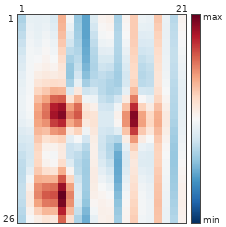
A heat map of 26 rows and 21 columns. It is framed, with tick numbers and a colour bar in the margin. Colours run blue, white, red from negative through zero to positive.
Grain: streaks running down. Ninth with the lowest average: top middle. Bumps: three.
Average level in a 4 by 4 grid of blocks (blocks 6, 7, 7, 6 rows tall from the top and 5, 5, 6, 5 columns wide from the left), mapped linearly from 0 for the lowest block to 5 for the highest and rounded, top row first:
1022
5322
3322
5422
